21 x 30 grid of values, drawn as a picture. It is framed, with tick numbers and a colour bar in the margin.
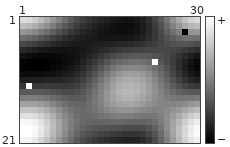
Three lone cells stand out: two far higher and one far lower than their neighbours. The ninth with the highest average is the bottom left. The top middle is the smoothest part.
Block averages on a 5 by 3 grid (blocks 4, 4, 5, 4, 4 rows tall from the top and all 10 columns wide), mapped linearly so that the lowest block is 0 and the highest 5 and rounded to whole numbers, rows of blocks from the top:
3 0 2 / 0 1 1 / 1 3 2 / 4 3 4 / 5 2 4
